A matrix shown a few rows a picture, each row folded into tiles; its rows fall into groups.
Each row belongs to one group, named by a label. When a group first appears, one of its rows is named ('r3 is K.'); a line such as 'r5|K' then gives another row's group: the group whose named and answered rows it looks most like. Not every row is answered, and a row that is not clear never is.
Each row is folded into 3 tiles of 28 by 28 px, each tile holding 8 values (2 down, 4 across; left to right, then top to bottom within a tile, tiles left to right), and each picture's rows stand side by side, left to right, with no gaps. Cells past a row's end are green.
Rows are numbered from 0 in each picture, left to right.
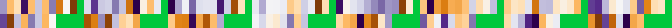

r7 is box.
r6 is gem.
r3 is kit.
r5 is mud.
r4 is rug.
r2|rug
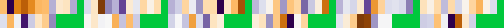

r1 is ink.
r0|mud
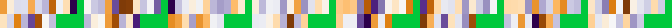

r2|rug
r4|gem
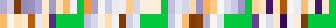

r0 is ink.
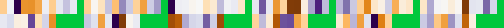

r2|box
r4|box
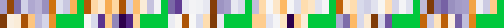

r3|box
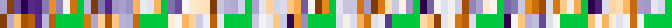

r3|kit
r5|rug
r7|rug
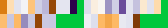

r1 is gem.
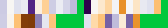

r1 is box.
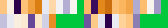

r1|mud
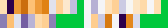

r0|mud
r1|box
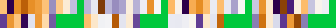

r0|mud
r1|ink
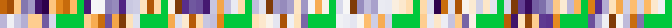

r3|ink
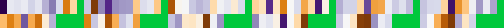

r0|rug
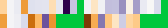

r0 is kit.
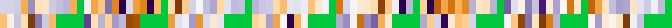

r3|box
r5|mud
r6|rug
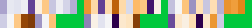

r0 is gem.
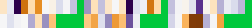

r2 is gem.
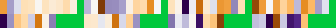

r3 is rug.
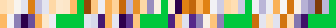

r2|mud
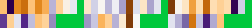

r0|mud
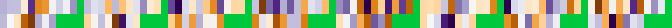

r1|kit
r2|box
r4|kit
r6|rug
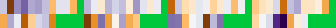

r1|box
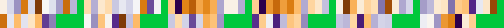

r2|mud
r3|mud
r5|kit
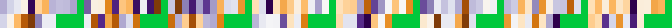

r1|kit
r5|rug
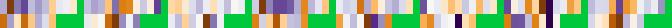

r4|kit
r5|box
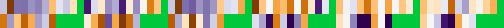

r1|rug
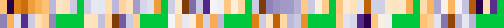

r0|mud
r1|kit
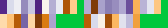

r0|rug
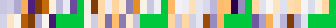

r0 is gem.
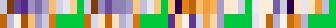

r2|mud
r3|rug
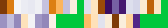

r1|ink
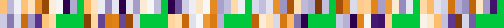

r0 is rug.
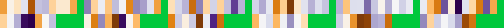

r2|kit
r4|gem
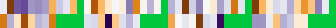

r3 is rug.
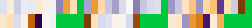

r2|kit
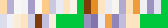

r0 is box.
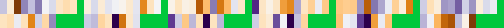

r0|ink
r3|box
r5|gem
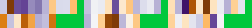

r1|gem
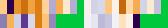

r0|mud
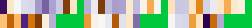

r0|rug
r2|box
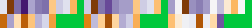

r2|ink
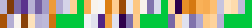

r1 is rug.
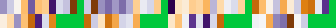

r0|kit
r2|box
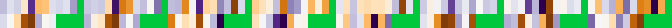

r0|gem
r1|gem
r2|ink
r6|rug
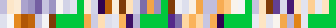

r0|gem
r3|ink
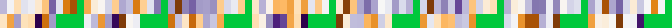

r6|gem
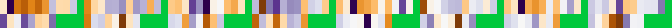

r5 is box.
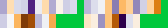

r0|gem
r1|kit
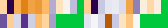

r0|mud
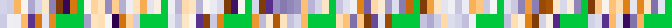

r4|kit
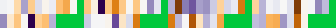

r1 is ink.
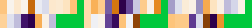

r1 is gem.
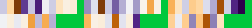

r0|ink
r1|ink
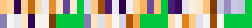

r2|rug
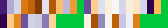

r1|kit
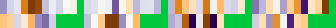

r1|gem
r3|kit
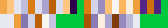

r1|kit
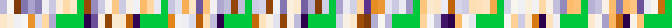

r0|ink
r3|ink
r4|gem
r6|kit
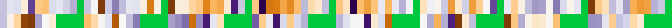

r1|ink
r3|mud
